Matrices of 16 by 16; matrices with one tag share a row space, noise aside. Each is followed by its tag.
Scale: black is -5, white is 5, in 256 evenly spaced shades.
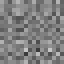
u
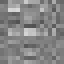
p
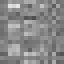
p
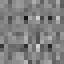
u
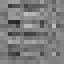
p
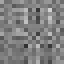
u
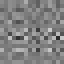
u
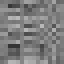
p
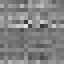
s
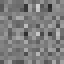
u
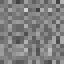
u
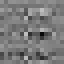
s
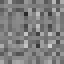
u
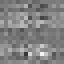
s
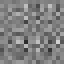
u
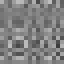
u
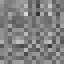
u
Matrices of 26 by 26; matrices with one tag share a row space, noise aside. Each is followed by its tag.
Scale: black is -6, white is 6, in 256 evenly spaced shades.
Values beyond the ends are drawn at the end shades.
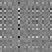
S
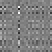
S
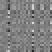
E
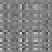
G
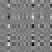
E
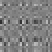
G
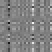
E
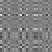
G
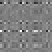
G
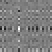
S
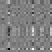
E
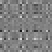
G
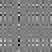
S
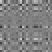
G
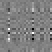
E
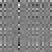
S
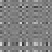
G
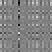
S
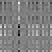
S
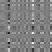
E
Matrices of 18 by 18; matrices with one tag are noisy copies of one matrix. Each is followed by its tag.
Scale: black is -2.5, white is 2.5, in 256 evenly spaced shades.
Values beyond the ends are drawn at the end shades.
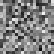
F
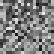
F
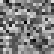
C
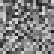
F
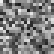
C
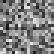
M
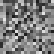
F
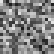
C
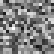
C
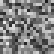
C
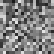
F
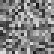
M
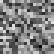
C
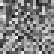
F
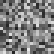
M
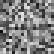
M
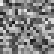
C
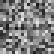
M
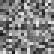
M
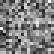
M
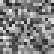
C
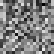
F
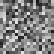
F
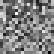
F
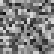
C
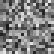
M
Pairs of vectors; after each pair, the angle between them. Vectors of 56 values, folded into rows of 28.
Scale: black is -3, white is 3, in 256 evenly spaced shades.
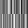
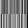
partly aligned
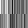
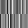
orthogonal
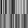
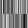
partly aligned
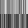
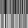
nearly opposite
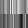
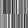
orthogonal
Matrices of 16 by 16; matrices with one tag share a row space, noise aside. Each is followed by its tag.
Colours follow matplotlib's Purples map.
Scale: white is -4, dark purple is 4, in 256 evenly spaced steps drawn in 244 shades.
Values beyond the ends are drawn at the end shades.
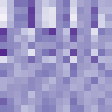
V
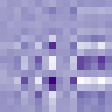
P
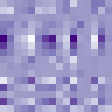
V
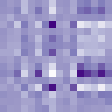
P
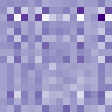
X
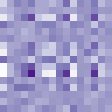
V
